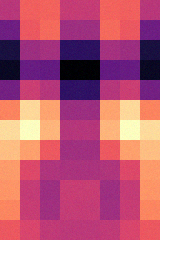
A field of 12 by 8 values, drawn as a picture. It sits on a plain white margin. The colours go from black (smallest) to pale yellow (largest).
The ninth with the lowest average is the top middle. It is mirror symmetric from left to right. No row or column stands out. The bottom middle is the smoothest part.
